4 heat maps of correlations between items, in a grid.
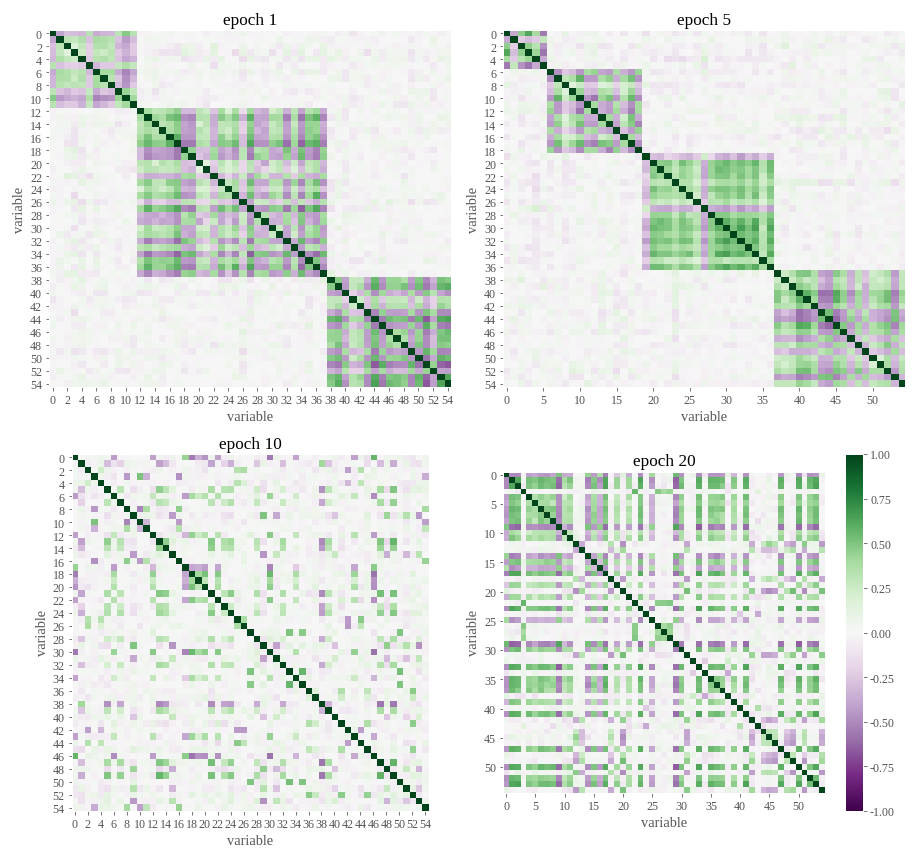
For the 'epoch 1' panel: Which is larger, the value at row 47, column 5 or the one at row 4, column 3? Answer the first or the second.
the second
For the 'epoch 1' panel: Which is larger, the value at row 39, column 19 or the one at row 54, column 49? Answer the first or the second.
the first
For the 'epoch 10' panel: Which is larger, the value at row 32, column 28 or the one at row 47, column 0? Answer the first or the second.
the first
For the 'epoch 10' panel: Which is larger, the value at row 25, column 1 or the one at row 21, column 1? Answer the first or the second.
the first
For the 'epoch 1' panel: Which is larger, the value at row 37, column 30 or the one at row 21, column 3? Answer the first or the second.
the second
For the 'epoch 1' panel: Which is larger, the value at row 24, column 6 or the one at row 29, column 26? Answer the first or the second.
the second
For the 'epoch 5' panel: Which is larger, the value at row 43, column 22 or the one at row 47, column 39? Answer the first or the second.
the first
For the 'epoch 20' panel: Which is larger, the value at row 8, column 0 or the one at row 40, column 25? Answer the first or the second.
the second
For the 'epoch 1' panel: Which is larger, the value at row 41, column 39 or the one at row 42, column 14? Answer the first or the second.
the first
